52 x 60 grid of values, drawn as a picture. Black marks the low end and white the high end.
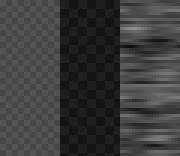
It is made of 1 by 3 panels. Panel 1,1: low, checkered, faint in contrast. Panel 1,2: very low, checkered, faint in contrast. Panel 1,3: low, streaked across.
